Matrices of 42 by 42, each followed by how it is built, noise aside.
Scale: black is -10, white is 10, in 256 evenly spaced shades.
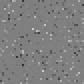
sparse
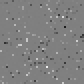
sparse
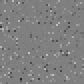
sparse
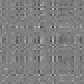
low rank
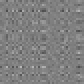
low rank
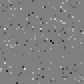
sparse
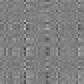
low rank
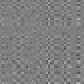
low rank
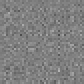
low rank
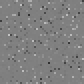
sparse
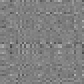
low rank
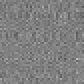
low rank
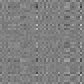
low rank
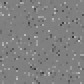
sparse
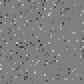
sparse
